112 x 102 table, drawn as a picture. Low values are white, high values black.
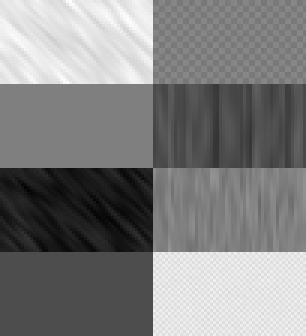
The table splits into 4 rows of 2 panels. Panel 1,1: very low, slanting down to the right, faint in contrast. Panel 1,2: middling, checkered, faint in contrast. Panel 2,1: middling, flat. Panel 2,2: high, streaked downward, faint in contrast. Panel 3,1: very high, slanting down to the right, faint in contrast. Panel 3,2: middling, streaked downward, faint in contrast. Panel 4,1: high, flat. Panel 4,2: very low, checkered, faint in contrast.
